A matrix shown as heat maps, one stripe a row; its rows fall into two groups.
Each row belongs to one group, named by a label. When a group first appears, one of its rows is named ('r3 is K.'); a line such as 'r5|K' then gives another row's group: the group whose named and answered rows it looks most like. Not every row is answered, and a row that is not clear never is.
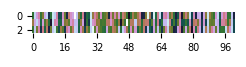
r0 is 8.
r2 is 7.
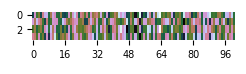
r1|8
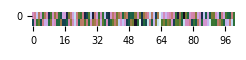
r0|8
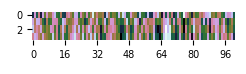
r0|7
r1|8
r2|8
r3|8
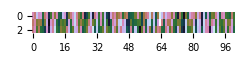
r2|7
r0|8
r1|7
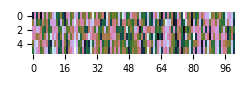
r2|8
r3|8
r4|8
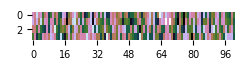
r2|7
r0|8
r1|8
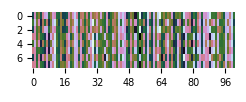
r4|7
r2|7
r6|7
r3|7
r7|7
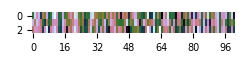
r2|8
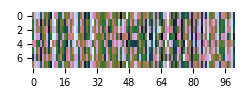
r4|7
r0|8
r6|7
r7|8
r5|7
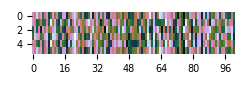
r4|7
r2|7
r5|8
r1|7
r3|8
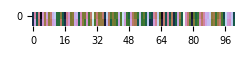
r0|7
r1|7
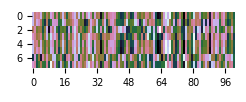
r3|8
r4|8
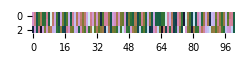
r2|7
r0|7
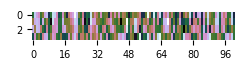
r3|7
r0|8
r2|8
